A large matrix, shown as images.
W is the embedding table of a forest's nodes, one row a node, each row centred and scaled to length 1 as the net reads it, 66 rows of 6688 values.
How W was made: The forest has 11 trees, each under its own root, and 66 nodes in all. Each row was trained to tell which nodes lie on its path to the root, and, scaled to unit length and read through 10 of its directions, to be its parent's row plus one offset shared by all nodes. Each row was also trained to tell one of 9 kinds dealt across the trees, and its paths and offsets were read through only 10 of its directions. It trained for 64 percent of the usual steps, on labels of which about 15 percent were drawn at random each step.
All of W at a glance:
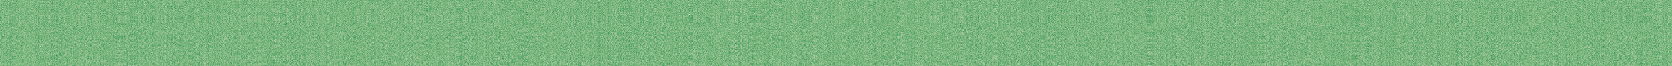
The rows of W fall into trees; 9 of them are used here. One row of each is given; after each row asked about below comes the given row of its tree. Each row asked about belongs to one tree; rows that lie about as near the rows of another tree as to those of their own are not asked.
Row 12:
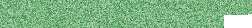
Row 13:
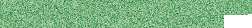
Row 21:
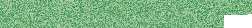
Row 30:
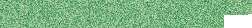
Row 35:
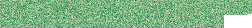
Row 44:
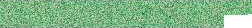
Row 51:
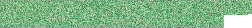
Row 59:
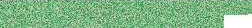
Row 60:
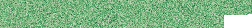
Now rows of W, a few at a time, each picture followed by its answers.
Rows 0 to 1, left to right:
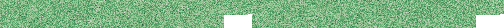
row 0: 35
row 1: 30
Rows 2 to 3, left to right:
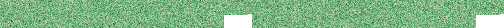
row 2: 21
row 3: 59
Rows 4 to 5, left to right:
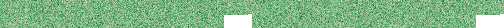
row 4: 30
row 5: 60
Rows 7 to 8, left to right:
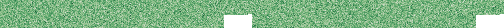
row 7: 60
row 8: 44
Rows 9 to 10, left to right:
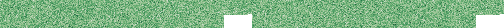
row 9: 35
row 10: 44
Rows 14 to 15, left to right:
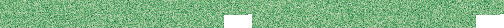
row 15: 51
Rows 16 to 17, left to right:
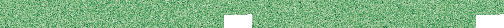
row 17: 44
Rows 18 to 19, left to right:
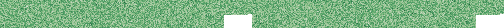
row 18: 44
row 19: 59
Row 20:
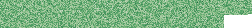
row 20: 44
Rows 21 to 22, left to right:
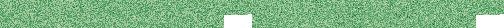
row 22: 44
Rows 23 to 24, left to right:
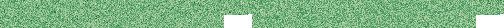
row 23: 60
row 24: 12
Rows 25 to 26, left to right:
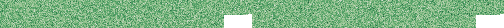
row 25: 51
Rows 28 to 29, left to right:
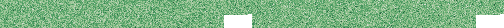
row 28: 13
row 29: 35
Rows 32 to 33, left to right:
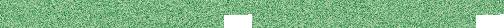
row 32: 21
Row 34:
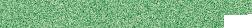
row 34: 51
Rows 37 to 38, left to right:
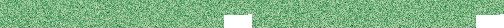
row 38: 60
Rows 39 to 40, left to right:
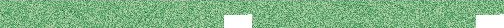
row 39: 35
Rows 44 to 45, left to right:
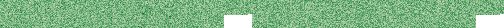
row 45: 59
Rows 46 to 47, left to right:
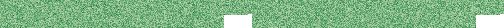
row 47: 35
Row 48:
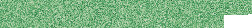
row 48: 51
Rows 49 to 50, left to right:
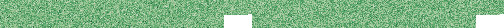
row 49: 60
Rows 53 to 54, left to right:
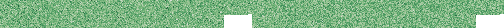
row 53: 60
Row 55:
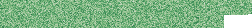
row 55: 21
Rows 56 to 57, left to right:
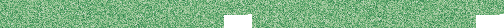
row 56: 44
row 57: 13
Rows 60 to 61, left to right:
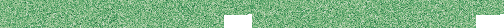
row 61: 12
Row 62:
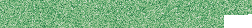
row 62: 60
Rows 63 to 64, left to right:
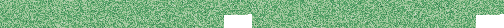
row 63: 21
